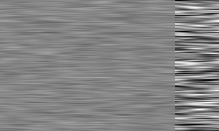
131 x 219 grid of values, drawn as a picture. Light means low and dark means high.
A vertical seam about 80% of the way across splits the table, and the left part is calmer. Streaks run across, left to right. Neither half mirrors the other. The distribution is heavy-tailed on both sides.
